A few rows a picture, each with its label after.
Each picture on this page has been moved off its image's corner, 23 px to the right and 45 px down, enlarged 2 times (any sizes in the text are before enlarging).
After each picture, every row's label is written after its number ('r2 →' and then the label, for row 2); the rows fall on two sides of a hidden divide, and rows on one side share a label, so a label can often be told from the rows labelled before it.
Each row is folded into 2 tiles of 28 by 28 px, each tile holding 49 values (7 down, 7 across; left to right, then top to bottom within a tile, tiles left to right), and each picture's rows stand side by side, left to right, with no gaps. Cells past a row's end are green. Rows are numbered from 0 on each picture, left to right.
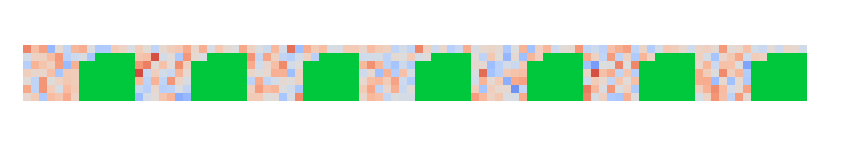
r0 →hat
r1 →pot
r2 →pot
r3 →pot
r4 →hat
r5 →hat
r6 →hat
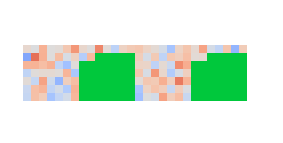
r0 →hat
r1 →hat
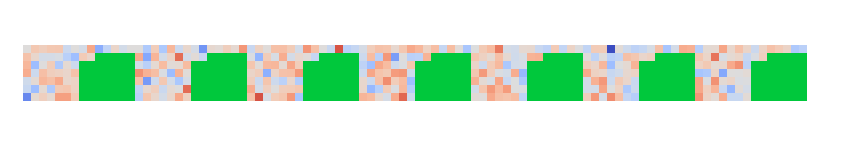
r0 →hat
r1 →hat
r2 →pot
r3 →hat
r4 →hat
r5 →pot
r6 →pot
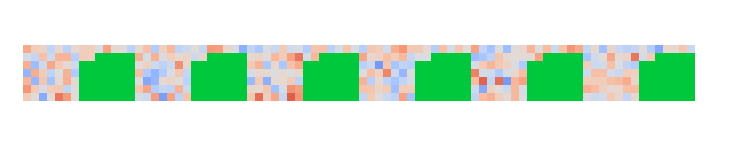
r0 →hat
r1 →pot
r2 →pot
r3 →hat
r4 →hat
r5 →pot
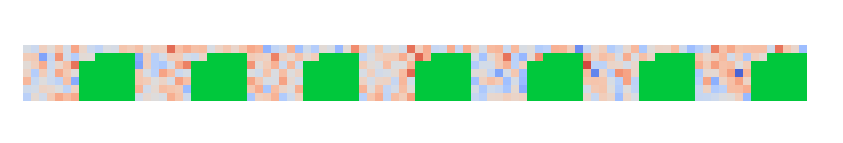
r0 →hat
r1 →hat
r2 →pot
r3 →hat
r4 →hat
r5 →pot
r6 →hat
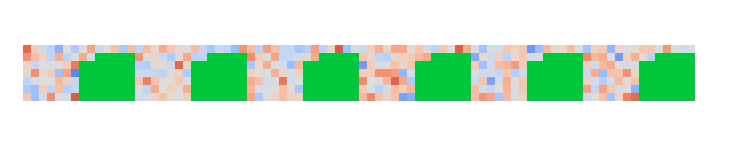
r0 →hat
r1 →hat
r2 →hat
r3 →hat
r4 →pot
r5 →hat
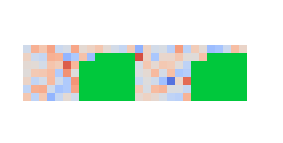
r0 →hat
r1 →hat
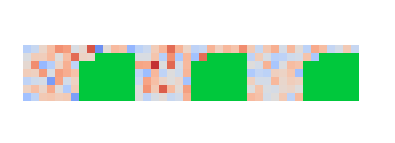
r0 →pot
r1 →pot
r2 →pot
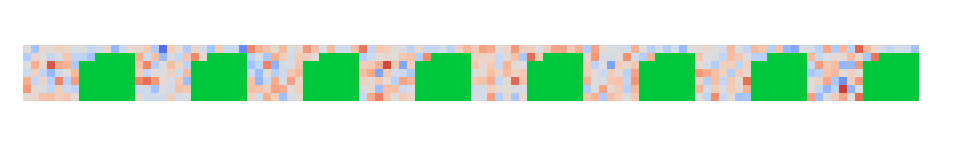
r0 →pot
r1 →pot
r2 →hat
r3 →hat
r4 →hat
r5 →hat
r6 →hat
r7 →hat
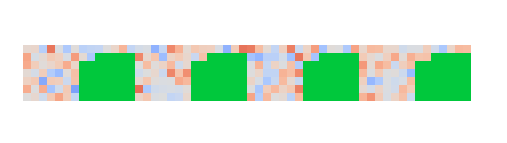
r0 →pot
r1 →pot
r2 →pot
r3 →hat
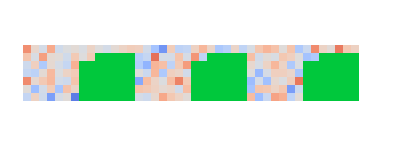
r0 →hat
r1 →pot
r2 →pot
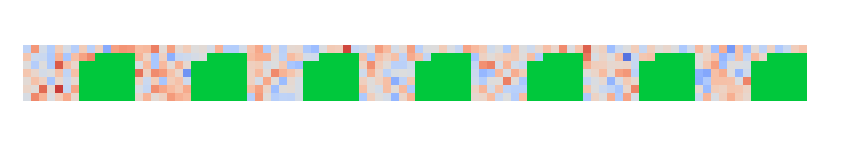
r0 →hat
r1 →hat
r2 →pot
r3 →hat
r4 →pot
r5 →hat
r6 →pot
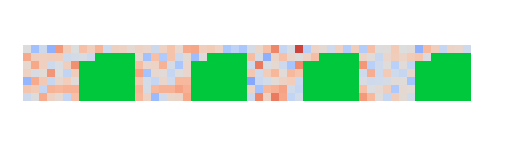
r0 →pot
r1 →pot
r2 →hat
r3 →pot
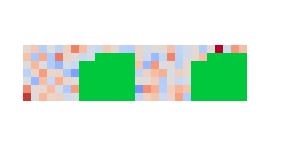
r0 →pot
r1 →hat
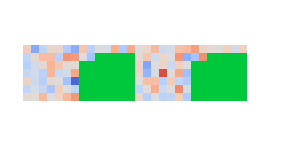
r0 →pot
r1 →hat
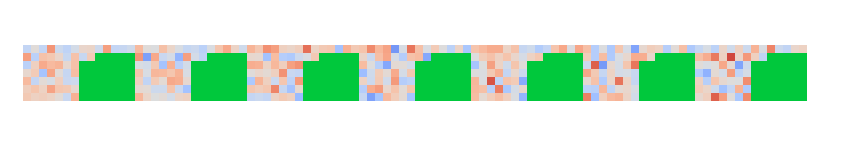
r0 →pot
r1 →pot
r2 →hat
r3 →pot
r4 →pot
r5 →pot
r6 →pot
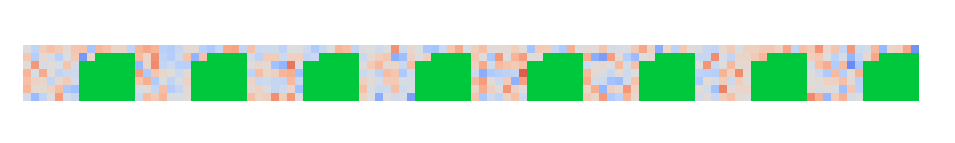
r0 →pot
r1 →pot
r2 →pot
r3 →pot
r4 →pot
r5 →hat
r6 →pot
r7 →pot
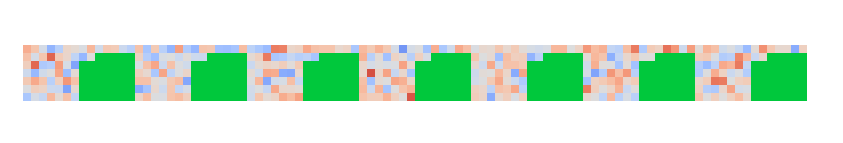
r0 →pot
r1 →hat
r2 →pot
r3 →hat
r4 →pot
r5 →pot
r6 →hat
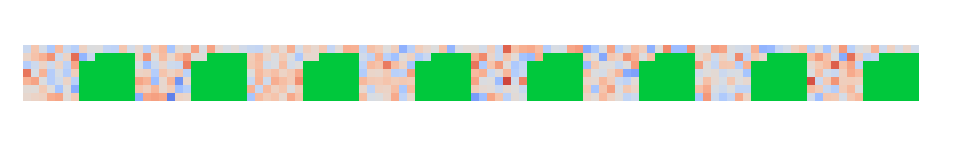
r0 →pot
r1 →hat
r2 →hat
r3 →pot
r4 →hat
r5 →hat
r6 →hat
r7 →pot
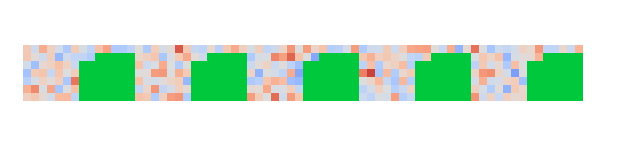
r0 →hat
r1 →pot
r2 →pot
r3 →hat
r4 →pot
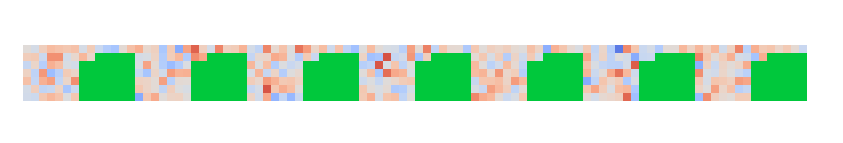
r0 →hat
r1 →hat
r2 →hat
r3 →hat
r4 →hat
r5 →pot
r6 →hat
